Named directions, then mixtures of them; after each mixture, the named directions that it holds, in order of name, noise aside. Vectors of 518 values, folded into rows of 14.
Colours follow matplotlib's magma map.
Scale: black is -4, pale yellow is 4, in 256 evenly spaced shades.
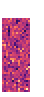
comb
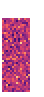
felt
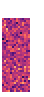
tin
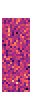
comb, felt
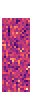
comb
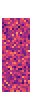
felt, tin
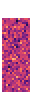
comb, felt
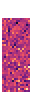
comb, tin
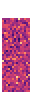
felt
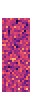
comb, felt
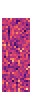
comb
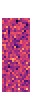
comb, felt
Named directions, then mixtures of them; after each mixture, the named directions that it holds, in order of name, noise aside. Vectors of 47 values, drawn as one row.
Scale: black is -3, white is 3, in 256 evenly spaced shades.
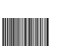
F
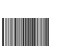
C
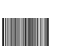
C, F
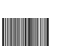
C, F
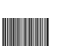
F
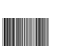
C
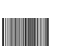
C, F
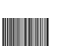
F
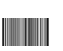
C, F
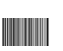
F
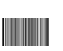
C, F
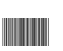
F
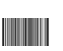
C, F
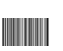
F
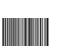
F
